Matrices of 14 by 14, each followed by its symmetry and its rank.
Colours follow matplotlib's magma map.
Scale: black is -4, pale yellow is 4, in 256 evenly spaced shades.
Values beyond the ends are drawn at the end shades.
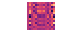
neither, rank two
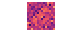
symmetric, full rank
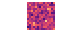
symmetric, full rank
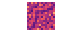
symmetric, full rank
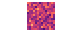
neither, full rank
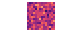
neither, full rank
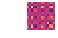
symmetric, rank two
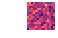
neither, full rank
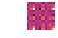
symmetric, rank two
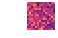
neither, full rank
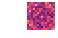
symmetric, full rank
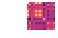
symmetric, rank two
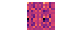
neither, rank two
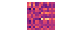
neither, rank two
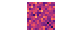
symmetric, full rank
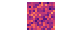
neither, full rank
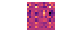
neither, rank two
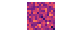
symmetric, full rank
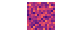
neither, full rank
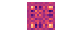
symmetric, rank two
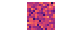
neither, full rank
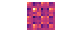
symmetric, rank two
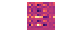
neither, rank two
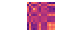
symmetric, rank two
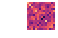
symmetric, full rank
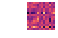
neither, rank two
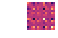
symmetric, rank two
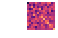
symmetric, full rank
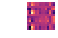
neither, rank two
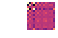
symmetric, rank two
